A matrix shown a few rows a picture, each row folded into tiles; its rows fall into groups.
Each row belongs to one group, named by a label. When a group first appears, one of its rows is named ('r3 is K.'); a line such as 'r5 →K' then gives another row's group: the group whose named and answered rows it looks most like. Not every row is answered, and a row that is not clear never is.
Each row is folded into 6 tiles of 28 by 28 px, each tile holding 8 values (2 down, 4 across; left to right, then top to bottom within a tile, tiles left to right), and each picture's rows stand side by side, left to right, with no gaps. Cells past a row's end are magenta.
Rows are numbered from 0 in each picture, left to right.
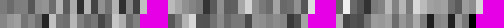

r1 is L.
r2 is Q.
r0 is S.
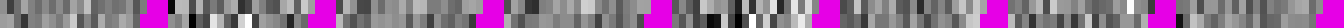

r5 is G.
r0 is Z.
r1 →G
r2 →Q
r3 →Q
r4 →G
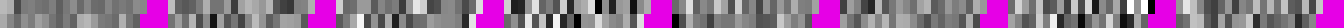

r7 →L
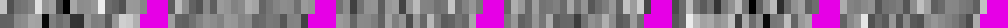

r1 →Q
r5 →L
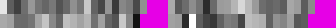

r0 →Z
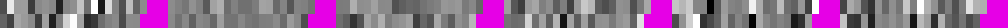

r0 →L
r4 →L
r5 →Q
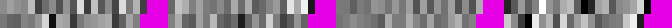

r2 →S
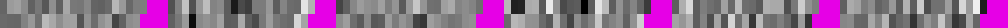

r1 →G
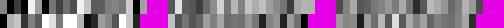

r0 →Z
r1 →Q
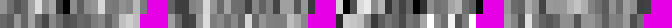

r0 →G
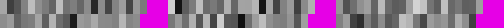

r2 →Z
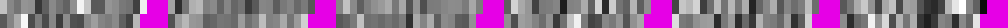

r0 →L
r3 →L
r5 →G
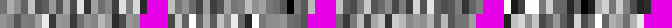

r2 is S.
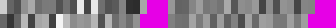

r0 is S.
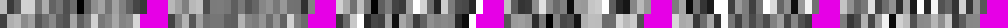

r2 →L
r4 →Q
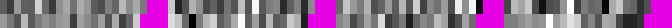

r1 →Z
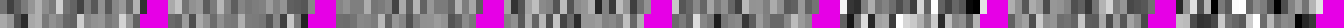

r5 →S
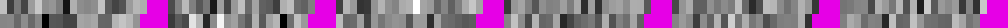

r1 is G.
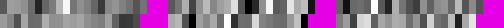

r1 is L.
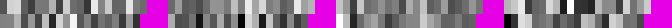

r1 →Q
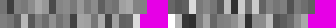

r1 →Z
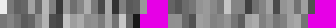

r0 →Z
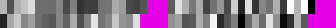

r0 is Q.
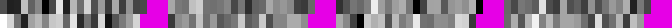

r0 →Z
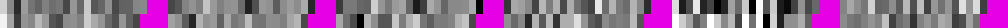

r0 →Z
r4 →Z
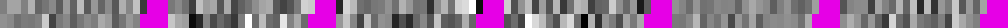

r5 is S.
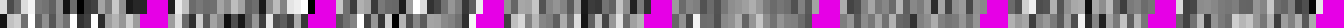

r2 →L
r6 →Z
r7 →S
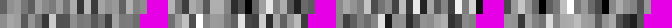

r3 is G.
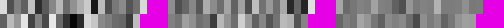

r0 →L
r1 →S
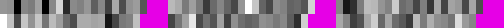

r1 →L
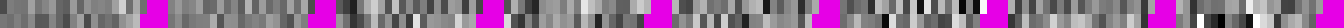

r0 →G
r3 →Q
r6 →Z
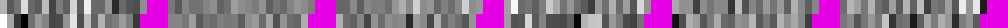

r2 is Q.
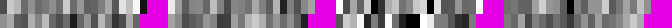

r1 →Z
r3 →G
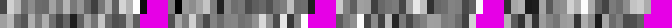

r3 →Q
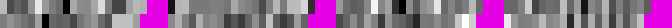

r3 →Z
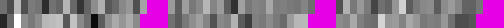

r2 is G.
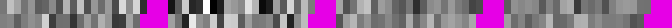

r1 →Q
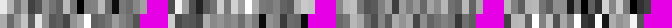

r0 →Z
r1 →Q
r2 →L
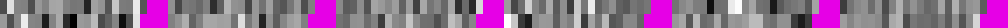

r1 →Z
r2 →S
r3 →Z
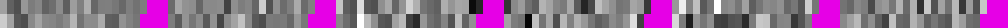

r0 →Z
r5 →S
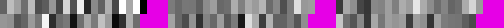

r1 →Q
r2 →Q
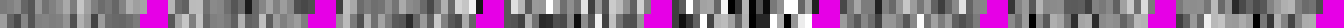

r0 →Q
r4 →G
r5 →G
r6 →G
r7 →G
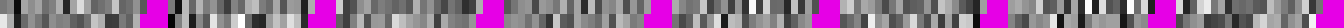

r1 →Z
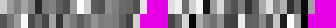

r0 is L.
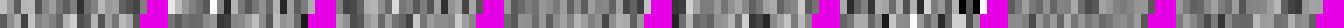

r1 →Z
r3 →S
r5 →S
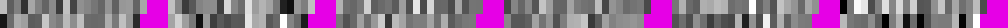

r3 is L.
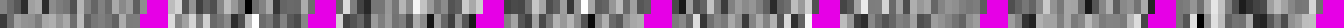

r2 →Q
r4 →Q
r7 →G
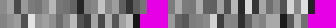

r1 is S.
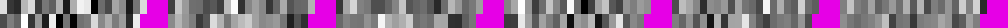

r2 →G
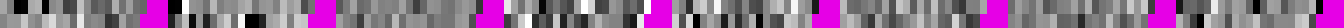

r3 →L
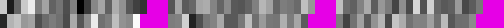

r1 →G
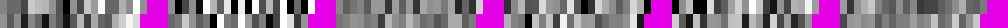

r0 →G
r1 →S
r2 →S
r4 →Q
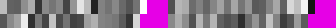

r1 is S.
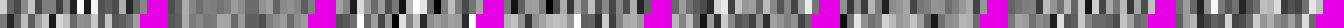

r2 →L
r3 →Z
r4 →Q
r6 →S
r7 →G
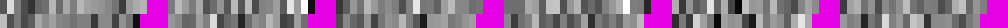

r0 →Q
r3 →G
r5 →G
